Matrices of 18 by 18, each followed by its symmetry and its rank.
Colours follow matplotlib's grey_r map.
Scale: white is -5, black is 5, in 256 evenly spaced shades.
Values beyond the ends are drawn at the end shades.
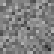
symmetric, full rank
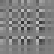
symmetric, rank one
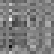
neither, rank two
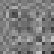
symmetric, rank two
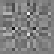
antisymmetric, rank two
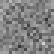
symmetric, full rank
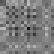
symmetric, rank two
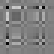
symmetric, rank one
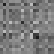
symmetric, rank three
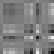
symmetric, rank one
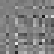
antisymmetric, rank two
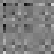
symmetric, rank two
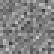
symmetric, full rank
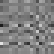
neither, rank two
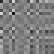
symmetric, rank two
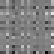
antisymmetric, rank two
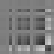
symmetric, rank one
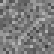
symmetric, full rank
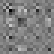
symmetric, rank three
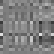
neither, rank two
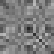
symmetric, rank three
